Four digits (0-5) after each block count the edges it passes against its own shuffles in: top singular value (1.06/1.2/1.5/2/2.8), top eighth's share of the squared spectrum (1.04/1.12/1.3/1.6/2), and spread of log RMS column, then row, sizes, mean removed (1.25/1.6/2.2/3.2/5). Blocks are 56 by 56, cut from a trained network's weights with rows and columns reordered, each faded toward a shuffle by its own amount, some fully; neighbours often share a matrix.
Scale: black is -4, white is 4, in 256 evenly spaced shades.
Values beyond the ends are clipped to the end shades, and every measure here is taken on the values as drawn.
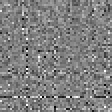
3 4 2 2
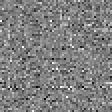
3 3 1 2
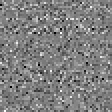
3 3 1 2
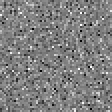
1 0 0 0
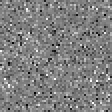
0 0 0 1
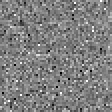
0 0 0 0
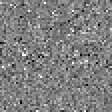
2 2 0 1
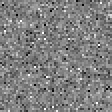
0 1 0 0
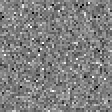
0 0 0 0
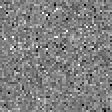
2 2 0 1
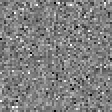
2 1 0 0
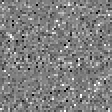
2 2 0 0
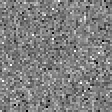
0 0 0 0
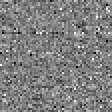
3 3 1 1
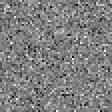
2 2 0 0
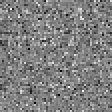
2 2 0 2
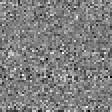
3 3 0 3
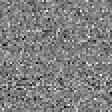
3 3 0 2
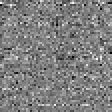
3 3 1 3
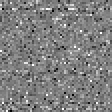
3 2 0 1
